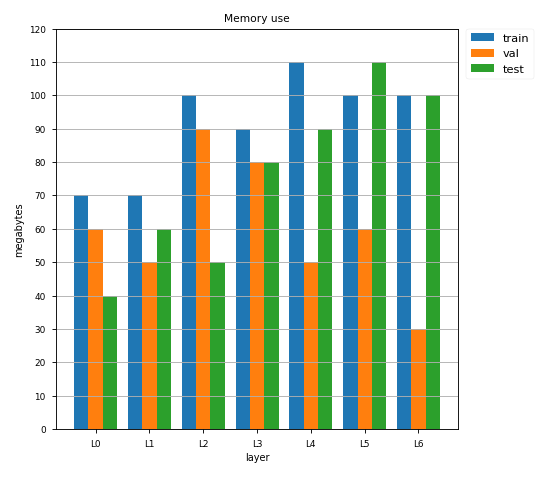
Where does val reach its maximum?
L2
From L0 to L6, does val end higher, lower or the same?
lower
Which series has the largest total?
train
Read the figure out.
Title: Memory use
x-axis: layer, ticks L0 L1 L2 L3 L4 L5 L6
y-axis: megabytes, ticks 0 10 20 30 40 50 60 70 80 90 100 110 120
Legend: train, val, test
Values:
train: 70 70 100 90 110 100 100
val: 60 50 90 80 50 60 30
test: 40 60 50 80 90 110 100
